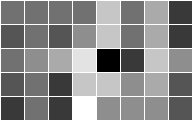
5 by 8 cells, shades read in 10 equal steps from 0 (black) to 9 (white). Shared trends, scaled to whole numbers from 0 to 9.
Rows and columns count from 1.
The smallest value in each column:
2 4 2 4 0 2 5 2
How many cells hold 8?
1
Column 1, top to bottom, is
4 3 4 3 2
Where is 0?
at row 3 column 5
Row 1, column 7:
6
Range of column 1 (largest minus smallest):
2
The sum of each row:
35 34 37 37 35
